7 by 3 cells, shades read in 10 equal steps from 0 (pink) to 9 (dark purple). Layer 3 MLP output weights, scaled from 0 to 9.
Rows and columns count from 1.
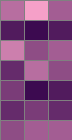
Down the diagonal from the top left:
3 9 4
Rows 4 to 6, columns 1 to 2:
7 3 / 6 9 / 7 6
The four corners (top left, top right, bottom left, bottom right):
3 4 5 4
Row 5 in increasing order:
6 8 9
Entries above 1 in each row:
2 3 3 3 3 3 3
